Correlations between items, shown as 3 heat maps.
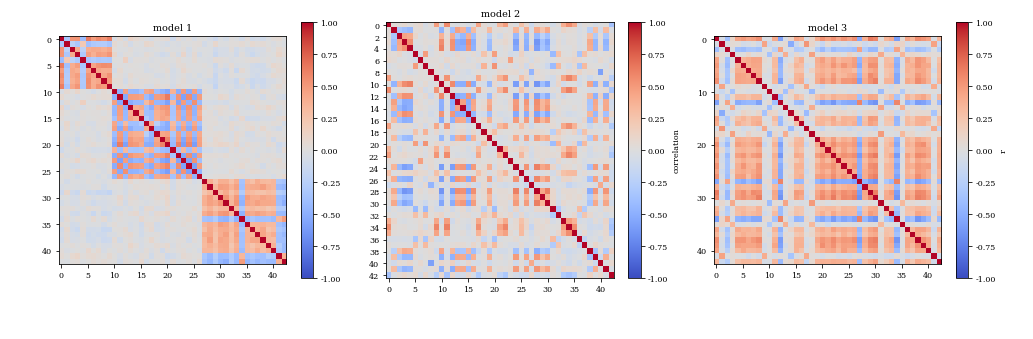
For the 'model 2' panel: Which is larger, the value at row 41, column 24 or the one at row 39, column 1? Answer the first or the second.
the first
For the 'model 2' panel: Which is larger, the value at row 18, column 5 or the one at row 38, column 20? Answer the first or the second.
the first
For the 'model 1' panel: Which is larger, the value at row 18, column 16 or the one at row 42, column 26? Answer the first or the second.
the second
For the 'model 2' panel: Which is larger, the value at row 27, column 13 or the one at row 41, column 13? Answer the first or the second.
the second
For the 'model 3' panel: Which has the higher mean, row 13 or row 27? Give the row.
13
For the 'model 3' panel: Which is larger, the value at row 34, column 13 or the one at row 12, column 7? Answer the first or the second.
the first
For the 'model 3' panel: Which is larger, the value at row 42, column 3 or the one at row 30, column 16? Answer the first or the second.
the second
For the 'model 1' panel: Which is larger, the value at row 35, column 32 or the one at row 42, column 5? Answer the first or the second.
the first
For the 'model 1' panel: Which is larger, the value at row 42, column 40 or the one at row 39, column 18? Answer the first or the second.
the second
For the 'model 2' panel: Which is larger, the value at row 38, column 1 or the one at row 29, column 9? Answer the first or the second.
the second
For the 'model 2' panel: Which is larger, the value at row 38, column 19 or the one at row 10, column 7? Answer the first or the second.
the second
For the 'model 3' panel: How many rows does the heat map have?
43
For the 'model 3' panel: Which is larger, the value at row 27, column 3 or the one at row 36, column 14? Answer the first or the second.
the second
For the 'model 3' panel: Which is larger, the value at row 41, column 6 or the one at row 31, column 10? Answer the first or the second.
the first
